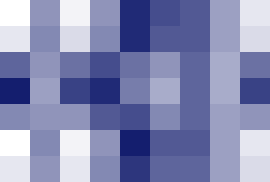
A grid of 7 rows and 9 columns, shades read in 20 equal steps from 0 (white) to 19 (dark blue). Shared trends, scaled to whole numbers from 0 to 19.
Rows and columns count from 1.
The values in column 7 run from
13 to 14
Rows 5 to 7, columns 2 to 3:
9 9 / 10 1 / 9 2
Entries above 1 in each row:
7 9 9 9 9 7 9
